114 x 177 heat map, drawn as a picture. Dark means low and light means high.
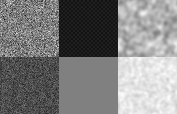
It is made of 2 by 3 panels. Panel 1,1: middling, fine-grained, strong in contrast. Panel 1,2: very low, checkered, faint in contrast. Panel 1,3: high, blotchy. Panel 2,1: low, fine-grained. Panel 2,2: middling, flat. Panel 2,3: very high, blotchy, faint in contrast.
